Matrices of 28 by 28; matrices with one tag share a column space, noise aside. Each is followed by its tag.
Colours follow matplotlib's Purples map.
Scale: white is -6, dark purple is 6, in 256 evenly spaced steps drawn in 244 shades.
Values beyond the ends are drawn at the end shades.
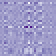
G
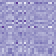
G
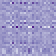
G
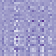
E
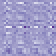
G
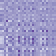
E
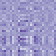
E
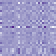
G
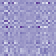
G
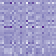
G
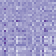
E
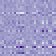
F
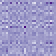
G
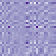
G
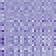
E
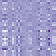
E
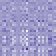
E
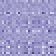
F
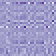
G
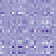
F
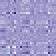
F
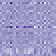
G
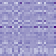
G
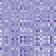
E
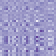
E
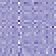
G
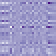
G
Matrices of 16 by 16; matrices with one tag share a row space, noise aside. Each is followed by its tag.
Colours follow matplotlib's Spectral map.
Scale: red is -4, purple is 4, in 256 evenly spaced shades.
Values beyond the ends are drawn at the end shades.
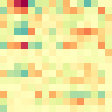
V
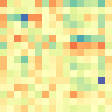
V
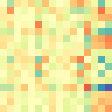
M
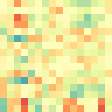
V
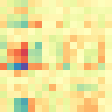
V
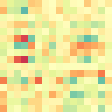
V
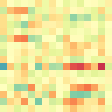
V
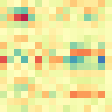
V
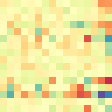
M
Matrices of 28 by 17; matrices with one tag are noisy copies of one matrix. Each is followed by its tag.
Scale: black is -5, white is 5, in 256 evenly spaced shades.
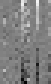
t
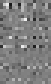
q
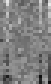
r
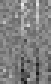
t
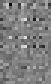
q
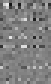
q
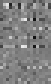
q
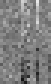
t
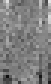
r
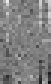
r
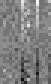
t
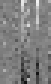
t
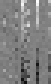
t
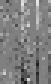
t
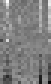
r
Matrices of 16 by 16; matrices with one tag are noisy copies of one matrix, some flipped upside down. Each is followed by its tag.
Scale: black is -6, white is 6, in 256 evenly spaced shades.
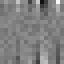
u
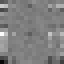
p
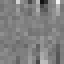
u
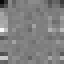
p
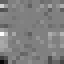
p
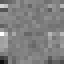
p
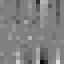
u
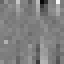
u
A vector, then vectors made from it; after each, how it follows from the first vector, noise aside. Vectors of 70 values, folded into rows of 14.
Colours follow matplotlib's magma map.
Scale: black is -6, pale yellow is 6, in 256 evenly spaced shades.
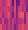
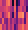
scaled up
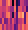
scaled up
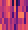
scaled up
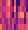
scaled up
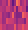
sign-scrambled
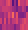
sign-scrambled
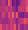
sign-scrambled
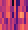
scaled up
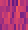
sign-scrambled
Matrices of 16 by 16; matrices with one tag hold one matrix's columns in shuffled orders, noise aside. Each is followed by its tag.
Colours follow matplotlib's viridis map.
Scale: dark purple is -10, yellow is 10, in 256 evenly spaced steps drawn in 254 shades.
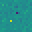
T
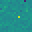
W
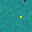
W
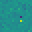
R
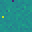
W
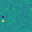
R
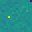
W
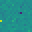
T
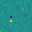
R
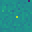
W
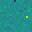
W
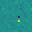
R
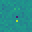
R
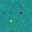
T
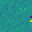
R
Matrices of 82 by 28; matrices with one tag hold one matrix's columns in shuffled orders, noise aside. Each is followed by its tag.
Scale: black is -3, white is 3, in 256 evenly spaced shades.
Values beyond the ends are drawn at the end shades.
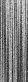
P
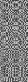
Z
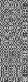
Z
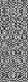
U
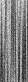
P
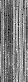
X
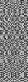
U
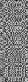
Z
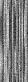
X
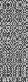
Z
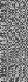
Z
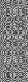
U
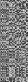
Z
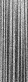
P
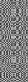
U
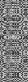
U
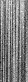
P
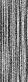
X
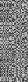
Z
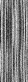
X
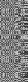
U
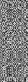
Z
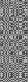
U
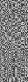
Z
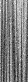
P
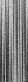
P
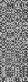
Z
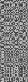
Z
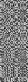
Z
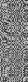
Z
